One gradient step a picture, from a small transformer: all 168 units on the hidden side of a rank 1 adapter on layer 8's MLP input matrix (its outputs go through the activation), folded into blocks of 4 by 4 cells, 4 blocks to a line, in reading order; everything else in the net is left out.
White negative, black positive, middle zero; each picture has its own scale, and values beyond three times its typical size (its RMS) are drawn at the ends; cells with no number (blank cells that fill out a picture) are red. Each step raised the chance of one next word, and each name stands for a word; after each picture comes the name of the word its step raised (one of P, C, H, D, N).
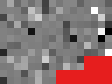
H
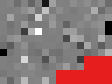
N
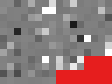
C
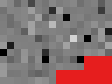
N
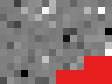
C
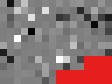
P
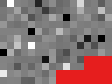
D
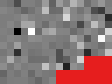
P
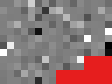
N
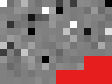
D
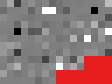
H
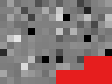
D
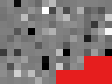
D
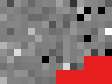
C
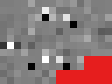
C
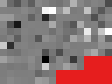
H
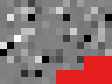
N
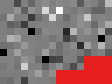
D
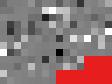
H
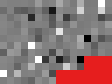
C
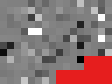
N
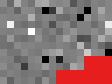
C
